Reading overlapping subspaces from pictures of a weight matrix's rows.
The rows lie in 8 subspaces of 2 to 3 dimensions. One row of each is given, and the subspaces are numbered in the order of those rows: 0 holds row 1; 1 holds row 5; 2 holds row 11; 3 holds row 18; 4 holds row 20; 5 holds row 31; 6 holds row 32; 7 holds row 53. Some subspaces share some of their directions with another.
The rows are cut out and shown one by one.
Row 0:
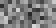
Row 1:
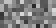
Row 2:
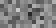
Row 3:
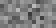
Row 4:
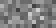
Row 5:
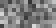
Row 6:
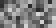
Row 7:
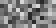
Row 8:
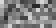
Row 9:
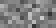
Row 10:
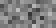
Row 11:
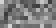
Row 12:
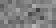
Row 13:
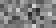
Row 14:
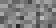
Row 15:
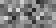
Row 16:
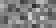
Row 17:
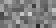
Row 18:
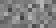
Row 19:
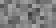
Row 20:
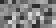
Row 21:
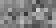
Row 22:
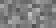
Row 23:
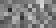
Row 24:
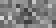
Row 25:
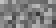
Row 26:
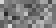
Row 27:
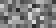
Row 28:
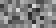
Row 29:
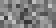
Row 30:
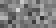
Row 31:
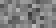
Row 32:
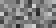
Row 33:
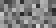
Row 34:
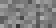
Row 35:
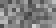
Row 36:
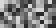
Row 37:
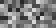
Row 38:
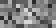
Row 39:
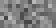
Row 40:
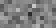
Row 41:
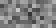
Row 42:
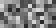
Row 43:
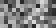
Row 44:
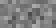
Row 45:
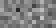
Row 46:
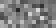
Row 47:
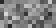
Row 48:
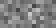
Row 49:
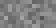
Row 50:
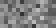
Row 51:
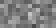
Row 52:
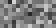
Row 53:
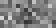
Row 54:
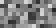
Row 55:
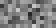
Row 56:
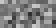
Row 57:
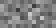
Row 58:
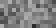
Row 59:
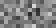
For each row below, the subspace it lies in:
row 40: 0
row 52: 2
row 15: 3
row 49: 7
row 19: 5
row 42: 4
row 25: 4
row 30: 3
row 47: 2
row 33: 0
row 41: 7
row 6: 4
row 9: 2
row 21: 3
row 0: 1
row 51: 5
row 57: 1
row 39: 7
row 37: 3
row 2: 2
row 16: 2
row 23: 3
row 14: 6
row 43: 0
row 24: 7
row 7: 0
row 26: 2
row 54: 5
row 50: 0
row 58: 1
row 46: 3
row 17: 0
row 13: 6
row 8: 2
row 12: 3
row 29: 7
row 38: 7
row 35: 1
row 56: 4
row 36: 4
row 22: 5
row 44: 4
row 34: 6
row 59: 6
